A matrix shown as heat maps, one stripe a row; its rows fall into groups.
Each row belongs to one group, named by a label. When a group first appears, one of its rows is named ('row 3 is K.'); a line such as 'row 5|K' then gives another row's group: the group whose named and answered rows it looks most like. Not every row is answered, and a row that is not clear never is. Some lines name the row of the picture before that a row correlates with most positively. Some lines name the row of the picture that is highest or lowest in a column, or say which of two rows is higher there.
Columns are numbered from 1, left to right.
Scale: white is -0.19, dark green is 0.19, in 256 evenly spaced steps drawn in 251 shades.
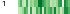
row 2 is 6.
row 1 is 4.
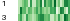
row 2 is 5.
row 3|4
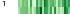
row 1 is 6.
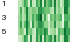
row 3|4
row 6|6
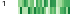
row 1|6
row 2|5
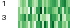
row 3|5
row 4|6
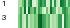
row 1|5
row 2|5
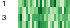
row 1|6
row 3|4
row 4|4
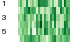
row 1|4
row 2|5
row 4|6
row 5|6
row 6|5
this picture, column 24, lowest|2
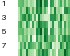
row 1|6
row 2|4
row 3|5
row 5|6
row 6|6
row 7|5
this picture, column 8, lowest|6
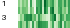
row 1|6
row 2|6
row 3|5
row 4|4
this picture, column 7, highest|3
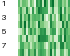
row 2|4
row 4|5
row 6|4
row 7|5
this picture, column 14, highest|1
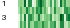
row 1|5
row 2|4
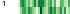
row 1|5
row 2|5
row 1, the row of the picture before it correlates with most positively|4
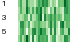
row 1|4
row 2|4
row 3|6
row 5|5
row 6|4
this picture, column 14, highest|3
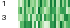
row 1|5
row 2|5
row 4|5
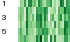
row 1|5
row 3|4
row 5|4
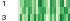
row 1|5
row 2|5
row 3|5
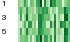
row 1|6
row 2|4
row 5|4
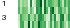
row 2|6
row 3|5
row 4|5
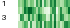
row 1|6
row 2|5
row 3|5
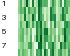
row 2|5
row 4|4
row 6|6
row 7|5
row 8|6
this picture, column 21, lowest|7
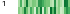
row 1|4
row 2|6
